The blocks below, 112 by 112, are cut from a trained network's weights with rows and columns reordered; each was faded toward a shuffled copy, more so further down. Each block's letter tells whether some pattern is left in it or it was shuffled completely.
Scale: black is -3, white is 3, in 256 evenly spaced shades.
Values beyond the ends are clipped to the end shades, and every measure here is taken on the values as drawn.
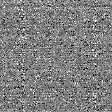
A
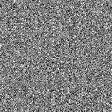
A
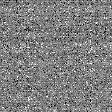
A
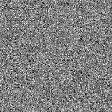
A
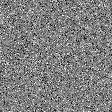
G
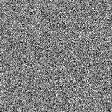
A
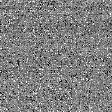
A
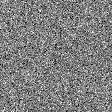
G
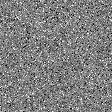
G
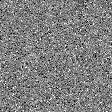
G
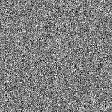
A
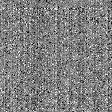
A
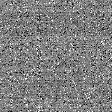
A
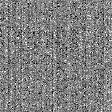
A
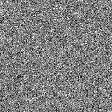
A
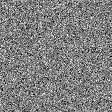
G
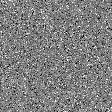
G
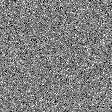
G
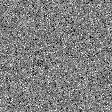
G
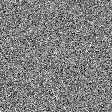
G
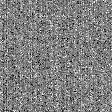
A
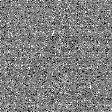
A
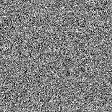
A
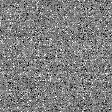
A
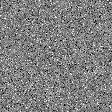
G
